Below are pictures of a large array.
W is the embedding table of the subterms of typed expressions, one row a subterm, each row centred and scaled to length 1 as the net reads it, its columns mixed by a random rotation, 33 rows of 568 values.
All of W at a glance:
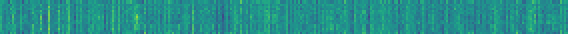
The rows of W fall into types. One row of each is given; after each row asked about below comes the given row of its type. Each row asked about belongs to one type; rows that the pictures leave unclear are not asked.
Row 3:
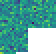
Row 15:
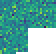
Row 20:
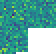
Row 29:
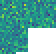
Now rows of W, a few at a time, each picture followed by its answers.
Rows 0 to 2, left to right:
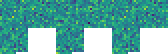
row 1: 3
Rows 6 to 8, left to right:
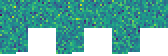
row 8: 29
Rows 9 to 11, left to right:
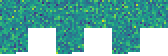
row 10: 3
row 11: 29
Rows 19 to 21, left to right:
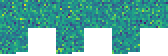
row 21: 15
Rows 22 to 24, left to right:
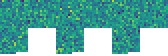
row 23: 20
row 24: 29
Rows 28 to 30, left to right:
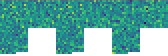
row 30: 3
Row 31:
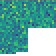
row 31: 29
